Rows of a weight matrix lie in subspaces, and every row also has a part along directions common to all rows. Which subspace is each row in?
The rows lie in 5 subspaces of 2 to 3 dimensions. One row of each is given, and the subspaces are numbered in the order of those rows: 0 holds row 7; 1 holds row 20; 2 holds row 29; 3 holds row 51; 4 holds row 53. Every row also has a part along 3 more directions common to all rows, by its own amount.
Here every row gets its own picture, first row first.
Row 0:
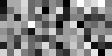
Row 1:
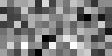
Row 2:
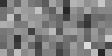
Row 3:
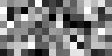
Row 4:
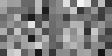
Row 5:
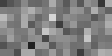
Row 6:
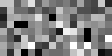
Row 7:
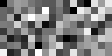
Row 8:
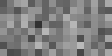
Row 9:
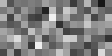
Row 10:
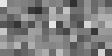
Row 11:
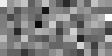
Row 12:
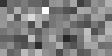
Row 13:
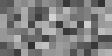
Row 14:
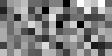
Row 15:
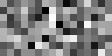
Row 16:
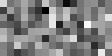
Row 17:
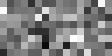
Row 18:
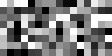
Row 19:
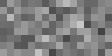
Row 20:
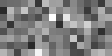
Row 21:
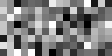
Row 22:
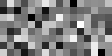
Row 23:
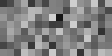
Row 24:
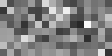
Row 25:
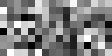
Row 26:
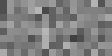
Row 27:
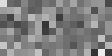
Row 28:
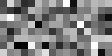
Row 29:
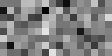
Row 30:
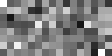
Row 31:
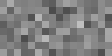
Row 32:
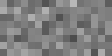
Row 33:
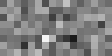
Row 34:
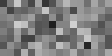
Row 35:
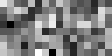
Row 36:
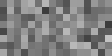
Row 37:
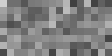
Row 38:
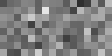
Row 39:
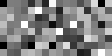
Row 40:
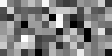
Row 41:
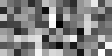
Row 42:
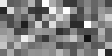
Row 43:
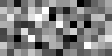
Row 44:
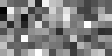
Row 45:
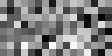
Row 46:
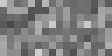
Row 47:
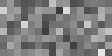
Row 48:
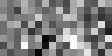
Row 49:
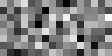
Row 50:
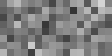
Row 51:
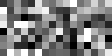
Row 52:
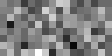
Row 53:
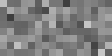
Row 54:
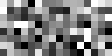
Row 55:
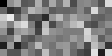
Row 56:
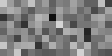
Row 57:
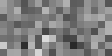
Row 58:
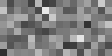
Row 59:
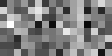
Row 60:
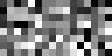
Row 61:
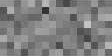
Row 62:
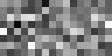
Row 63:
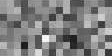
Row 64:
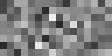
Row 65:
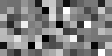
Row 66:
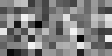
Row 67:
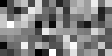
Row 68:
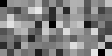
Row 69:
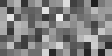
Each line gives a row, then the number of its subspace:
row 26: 2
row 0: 0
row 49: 3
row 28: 4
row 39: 2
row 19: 1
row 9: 0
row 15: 0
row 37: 0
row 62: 3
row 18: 3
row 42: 1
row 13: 4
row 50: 0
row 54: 3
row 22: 4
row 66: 3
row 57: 2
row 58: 2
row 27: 4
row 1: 2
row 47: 2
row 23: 4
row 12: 0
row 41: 4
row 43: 0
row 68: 4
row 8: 3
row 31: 1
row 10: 3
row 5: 0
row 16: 3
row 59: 2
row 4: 0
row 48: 2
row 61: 2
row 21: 0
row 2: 0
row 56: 4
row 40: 1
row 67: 1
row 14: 0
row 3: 1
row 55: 4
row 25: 3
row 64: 0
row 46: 1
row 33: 2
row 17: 2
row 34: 0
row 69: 4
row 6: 3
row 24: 1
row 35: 1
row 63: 2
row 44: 1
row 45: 2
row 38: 0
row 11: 3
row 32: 4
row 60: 3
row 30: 4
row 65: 2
